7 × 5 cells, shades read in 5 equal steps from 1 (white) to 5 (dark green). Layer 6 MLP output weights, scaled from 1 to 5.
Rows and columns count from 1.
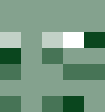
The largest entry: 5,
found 3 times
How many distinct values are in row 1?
1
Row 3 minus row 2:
-1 0 -1 -2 2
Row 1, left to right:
3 3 3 3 3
